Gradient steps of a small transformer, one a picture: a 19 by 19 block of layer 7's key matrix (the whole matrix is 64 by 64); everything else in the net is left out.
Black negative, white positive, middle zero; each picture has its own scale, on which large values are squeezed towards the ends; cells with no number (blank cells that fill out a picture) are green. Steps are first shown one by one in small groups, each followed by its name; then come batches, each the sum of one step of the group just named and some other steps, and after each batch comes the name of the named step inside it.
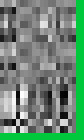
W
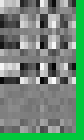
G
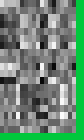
G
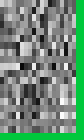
G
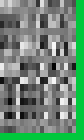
G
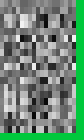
W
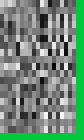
G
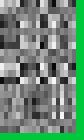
G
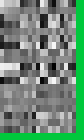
G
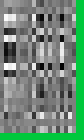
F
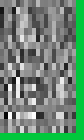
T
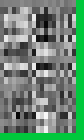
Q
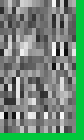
T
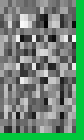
Q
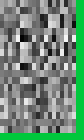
F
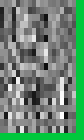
T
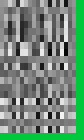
F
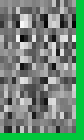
T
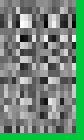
T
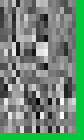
T
